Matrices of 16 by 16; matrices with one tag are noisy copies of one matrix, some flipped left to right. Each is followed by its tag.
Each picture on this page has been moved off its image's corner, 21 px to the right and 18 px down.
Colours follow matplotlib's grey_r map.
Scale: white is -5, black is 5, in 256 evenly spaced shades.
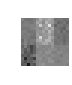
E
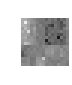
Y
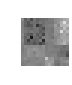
Y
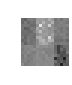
E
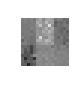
E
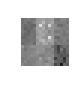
E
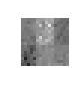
E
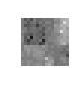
Y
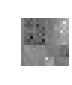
Y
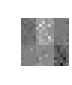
E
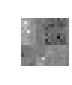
Y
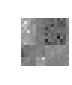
Y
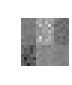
E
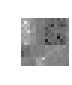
Y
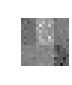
E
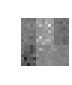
E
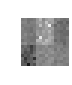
E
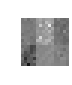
E
